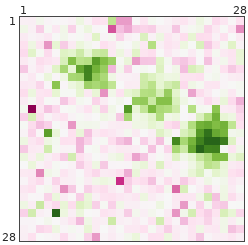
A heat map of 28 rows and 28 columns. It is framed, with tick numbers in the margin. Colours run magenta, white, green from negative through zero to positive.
The middle right is the ninth with the highest average. The halves do not mirror each other. No single row or column stands out from its neighbours. There are three bumps. Overall the values sit about 50% of the way up the scale.
